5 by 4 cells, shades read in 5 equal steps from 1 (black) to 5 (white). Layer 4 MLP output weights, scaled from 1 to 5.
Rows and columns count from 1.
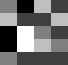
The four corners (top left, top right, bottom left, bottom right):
3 2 3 2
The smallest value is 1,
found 3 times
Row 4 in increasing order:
1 3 4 5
